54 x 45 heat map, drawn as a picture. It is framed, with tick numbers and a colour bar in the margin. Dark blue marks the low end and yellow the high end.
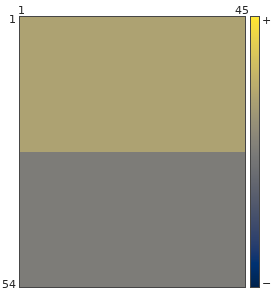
The table splits into 2 rows of 1 panel. Panel 1,1: high, flat. Panel 2,1: middling, flat.
